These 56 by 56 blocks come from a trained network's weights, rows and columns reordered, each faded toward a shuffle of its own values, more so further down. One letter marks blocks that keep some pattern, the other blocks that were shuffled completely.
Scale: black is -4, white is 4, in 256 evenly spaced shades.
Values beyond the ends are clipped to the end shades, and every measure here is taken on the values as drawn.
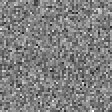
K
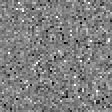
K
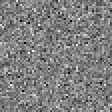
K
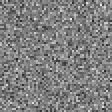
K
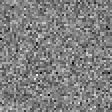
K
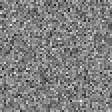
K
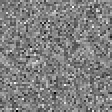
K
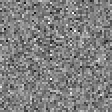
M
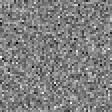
K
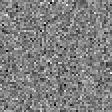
K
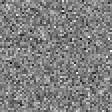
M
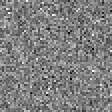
K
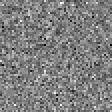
K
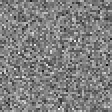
K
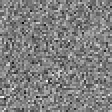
M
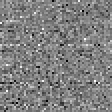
M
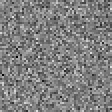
K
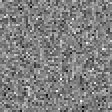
K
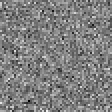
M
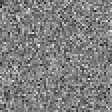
K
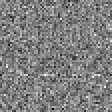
M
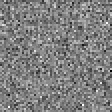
K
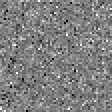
K
